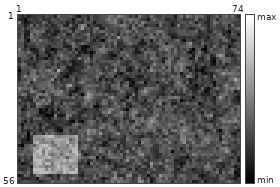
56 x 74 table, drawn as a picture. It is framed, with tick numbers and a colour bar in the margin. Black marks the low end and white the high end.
The halves do not mirror each other. The ninth with the highest average is the bottom left. Overall the values sit about 30% of the way up the scale. No regular stripes run through it. An odd patch, higher than its surroundings, sits in the bottom left.
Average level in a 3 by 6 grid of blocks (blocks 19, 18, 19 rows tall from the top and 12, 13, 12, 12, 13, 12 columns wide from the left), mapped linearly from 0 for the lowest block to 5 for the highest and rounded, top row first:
001110
111111
451111
